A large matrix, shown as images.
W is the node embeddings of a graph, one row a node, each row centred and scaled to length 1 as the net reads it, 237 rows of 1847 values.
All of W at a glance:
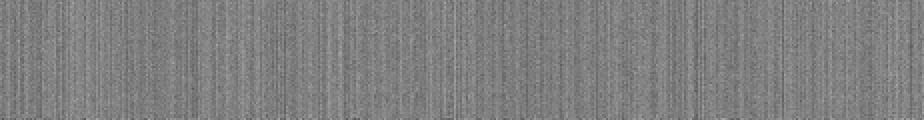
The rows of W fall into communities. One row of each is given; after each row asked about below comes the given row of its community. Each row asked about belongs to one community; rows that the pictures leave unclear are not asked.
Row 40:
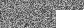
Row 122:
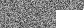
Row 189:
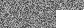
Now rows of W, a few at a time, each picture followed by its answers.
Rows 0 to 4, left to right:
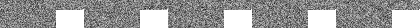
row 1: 40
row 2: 122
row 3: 189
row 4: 189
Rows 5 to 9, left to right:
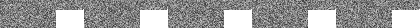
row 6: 189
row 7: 189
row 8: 122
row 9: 189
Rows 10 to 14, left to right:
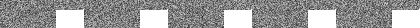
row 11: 40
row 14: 189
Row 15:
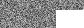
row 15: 40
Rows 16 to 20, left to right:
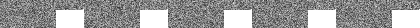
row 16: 40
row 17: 122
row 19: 189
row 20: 40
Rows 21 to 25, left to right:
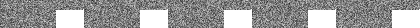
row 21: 122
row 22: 189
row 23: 189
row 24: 189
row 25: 40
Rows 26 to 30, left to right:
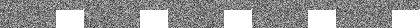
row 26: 122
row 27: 122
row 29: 40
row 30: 189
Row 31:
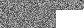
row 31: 122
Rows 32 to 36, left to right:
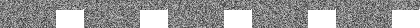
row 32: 189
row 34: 189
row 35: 189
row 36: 189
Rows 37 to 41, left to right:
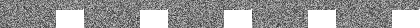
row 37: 122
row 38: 189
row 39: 122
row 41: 40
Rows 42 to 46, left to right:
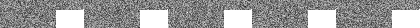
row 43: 40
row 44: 189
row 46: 122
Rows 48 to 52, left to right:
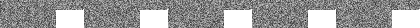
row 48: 189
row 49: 40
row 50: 40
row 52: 40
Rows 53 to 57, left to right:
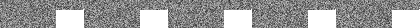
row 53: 40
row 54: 40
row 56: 40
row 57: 189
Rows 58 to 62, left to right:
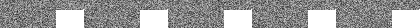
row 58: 122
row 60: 40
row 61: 122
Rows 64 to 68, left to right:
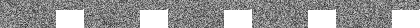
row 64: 189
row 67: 189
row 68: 189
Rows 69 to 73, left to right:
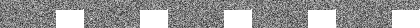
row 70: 122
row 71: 122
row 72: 40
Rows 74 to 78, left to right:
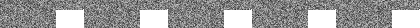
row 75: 189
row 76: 189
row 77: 189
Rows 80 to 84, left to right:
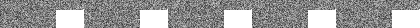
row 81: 122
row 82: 189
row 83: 122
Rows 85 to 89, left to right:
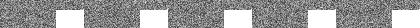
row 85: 40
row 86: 40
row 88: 189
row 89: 40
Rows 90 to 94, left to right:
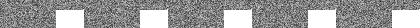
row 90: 189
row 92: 122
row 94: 40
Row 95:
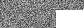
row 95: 40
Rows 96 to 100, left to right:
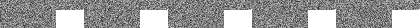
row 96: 40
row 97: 189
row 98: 40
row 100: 40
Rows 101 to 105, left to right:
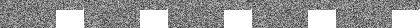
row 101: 122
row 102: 40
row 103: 122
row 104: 40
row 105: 122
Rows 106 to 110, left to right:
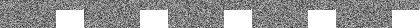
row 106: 122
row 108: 189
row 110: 122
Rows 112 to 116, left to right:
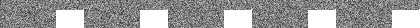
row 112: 40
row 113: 122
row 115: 122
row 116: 189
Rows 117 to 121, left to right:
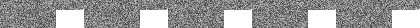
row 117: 40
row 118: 40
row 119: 189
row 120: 122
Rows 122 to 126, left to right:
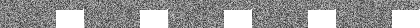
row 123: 189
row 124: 122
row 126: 189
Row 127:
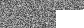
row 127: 40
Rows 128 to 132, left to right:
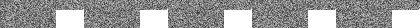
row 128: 40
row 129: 40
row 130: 122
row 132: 122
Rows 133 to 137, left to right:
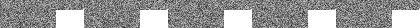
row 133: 122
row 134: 122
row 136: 40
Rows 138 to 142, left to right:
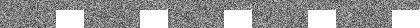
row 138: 122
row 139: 122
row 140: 122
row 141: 40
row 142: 40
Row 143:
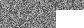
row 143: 189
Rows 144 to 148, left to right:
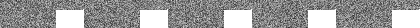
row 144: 189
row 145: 122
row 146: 122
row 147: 40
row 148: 40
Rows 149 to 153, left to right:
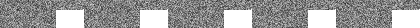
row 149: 189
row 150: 189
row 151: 122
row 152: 40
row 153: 189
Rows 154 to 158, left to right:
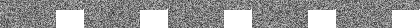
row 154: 122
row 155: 122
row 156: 122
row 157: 189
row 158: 122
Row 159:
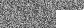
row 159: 189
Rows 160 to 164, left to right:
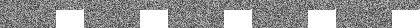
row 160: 122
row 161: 122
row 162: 189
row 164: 40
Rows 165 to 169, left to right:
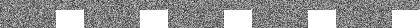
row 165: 189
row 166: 189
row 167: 40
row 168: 122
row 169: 189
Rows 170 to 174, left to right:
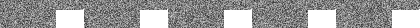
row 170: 122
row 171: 40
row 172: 122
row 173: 40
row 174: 40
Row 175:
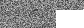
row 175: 40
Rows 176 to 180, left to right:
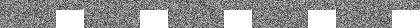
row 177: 122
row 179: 40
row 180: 189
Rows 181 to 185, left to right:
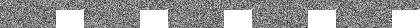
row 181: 189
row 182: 40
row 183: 40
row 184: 122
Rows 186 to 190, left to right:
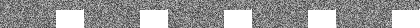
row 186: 189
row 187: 189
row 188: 122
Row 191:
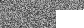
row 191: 122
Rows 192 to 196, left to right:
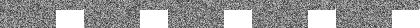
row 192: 189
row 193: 189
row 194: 189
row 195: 122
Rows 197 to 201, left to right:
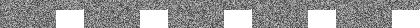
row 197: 122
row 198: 189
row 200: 189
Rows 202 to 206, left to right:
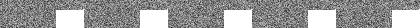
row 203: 40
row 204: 122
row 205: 40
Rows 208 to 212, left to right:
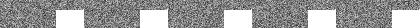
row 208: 189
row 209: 122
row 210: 40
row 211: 122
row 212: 189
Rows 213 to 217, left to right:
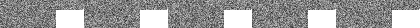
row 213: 122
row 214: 40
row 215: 189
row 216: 122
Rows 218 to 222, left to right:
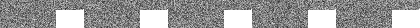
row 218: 40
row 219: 189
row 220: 40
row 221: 189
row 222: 122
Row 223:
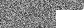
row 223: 40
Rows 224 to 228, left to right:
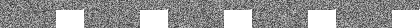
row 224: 189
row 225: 122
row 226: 40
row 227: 122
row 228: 40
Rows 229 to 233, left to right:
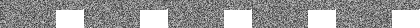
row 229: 40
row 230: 122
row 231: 40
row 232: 189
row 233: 40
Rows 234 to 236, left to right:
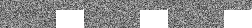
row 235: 40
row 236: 122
